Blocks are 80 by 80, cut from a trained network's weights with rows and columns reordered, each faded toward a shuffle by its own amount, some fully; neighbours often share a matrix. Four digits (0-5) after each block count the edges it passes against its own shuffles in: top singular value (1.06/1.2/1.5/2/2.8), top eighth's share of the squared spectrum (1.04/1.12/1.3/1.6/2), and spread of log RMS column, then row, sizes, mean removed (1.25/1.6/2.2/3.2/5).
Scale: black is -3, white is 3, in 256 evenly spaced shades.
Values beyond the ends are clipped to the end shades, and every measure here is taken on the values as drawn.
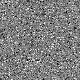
2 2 0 0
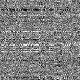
4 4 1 3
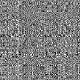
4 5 2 3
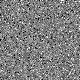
2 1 0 0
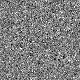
0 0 0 0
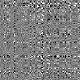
3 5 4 3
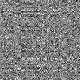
4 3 0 2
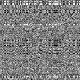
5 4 1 3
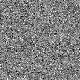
2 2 0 0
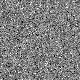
0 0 0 0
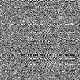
4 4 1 3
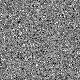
1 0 0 0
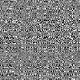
4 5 2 4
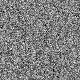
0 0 0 0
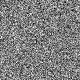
0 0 0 0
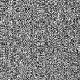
4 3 1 1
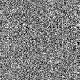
3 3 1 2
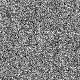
2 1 0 0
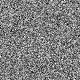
0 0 0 0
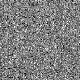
2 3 1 1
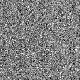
2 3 1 1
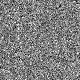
1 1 0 0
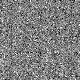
2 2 0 0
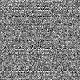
4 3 1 2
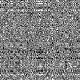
4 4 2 2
